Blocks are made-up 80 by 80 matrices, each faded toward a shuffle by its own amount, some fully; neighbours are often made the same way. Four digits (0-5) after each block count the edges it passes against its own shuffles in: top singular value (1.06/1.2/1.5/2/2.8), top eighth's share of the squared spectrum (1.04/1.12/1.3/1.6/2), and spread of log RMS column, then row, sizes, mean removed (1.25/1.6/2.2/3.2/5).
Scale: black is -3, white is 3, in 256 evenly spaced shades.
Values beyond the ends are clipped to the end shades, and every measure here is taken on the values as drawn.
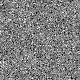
0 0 0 0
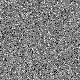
0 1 0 0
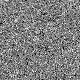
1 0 0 0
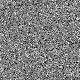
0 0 0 0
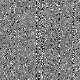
2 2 3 0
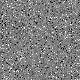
0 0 1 0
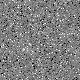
0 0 0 0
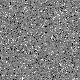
0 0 0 0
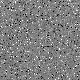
0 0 0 0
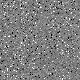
0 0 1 0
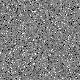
0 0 0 0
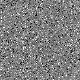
1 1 2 0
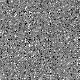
1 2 2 1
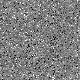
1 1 1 0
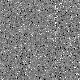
1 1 1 0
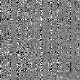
2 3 4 3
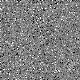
1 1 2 1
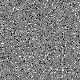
0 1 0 0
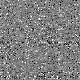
3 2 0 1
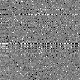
4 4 1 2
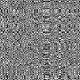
5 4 3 3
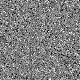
2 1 0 0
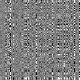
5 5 4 2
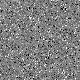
1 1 0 0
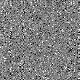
3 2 2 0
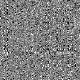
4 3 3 1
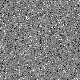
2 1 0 0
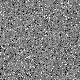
1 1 1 0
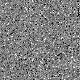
2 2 1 0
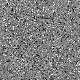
2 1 1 0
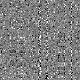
4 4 3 1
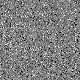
2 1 1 0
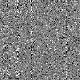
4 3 2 1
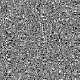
3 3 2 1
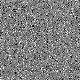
2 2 1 0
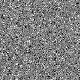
3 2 1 0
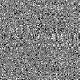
4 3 2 2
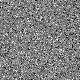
1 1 0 0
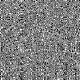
4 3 1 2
